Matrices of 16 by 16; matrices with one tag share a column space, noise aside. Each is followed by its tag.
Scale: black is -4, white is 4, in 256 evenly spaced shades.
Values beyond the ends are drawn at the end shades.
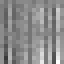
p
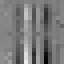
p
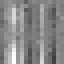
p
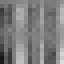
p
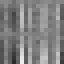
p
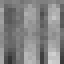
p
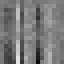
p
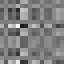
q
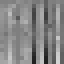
p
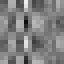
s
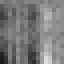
p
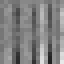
p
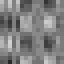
s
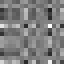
q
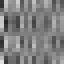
s
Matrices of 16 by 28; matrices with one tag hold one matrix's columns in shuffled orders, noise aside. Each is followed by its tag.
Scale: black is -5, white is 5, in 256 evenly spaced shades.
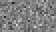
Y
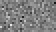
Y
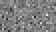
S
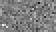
Y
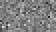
Y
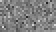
Y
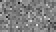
Y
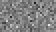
Y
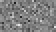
Y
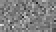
Y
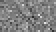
S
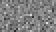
S
